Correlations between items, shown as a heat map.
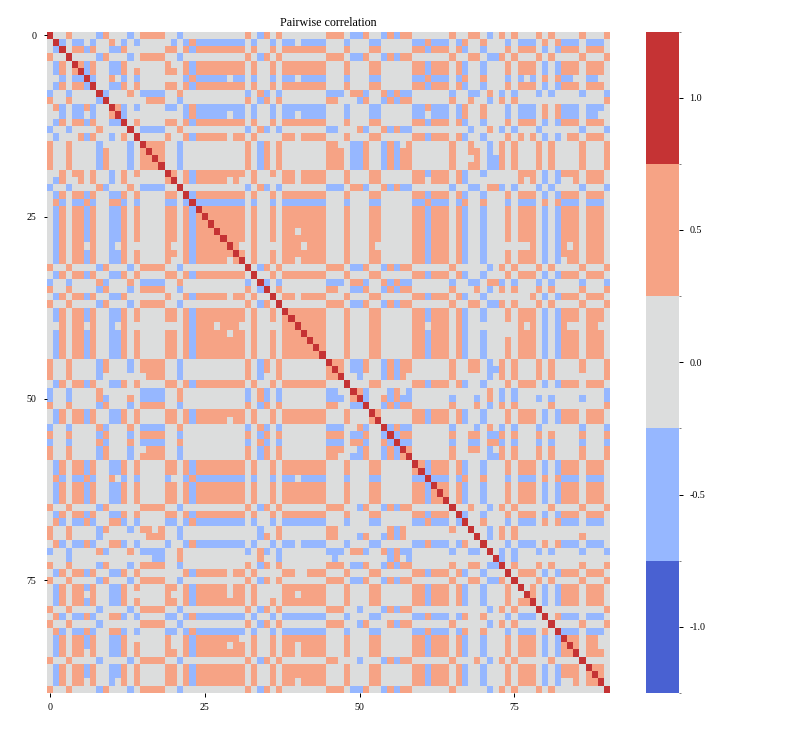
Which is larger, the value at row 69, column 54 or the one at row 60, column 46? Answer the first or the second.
the second
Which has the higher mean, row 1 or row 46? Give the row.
46
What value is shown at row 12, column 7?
0.5
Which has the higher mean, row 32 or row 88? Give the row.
88
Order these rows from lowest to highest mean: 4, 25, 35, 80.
80, 35, 4, 25
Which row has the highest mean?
19
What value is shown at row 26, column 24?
0.5
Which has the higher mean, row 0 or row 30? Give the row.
30
